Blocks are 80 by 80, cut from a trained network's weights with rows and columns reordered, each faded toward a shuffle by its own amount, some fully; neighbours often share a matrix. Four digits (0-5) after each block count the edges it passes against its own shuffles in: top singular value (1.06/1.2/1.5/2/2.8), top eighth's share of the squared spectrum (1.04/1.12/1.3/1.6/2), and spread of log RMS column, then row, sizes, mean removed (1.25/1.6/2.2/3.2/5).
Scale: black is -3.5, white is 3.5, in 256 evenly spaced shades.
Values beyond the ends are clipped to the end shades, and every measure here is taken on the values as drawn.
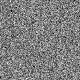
1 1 0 0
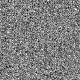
3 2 1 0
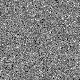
2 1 0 0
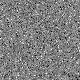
0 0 0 0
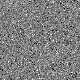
2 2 1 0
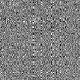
4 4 3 2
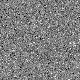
2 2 0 0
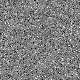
0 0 0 0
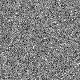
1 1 0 0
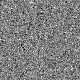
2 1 0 0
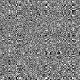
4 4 3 3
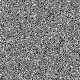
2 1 0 0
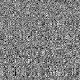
4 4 2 2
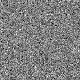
3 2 0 0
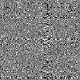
4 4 2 3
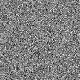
3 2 0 0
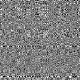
4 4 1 3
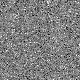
0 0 0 0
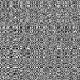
5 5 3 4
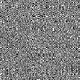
4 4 2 2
